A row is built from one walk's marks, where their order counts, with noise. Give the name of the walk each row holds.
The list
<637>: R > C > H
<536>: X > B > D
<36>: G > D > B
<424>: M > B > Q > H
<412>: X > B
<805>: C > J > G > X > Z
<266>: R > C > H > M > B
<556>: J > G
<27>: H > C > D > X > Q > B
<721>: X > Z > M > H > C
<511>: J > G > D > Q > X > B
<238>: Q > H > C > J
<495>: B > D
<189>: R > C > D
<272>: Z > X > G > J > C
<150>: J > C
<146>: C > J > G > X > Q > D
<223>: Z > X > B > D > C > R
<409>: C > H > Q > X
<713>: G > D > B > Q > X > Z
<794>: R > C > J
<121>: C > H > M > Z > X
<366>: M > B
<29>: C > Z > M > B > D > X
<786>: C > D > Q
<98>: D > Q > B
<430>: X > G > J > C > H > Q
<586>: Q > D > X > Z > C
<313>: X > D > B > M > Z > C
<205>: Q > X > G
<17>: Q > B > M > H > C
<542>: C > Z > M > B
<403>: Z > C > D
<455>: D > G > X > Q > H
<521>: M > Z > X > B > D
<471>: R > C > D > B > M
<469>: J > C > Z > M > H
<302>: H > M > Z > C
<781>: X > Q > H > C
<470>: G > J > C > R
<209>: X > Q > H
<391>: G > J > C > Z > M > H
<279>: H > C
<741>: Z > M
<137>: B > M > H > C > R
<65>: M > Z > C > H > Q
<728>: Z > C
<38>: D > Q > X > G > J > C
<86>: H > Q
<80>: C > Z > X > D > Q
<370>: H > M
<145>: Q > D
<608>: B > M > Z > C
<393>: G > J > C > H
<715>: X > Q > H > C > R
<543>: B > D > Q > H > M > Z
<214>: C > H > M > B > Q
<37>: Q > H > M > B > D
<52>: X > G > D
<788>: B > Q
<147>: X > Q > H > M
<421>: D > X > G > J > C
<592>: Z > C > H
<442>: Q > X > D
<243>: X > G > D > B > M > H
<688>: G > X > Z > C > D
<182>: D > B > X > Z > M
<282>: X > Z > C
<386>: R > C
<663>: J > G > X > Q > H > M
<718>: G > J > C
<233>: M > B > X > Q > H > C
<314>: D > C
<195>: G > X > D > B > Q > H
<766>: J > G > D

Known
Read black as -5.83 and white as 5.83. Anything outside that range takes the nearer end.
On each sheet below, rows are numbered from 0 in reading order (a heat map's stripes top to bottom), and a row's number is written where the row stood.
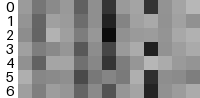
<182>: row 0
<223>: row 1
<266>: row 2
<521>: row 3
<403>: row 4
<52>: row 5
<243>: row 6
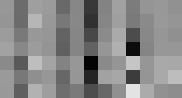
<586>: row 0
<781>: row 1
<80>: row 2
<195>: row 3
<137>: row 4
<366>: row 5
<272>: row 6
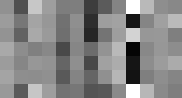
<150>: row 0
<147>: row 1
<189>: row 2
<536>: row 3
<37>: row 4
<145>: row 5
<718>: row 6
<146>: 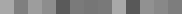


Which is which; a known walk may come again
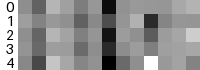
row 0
<266>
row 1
<27>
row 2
<370>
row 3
<313>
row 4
<386>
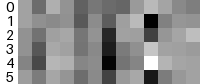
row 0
<421>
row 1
<98>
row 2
<543>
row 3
<282>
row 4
<728>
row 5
<209>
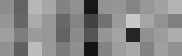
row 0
<65>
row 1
<314>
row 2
<243>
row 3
<715>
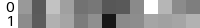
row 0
<718>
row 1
<721>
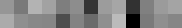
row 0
<86>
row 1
<442>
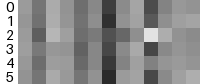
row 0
<409>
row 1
<233>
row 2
<272>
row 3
<80>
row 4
<586>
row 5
<214>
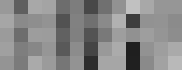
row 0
<805>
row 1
<36>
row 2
<688>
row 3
<521>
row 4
<424>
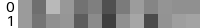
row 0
<430>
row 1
<29>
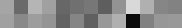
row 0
<556>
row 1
<195>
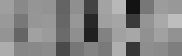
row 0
<788>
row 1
<366>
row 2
<223>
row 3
<52>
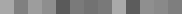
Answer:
<146>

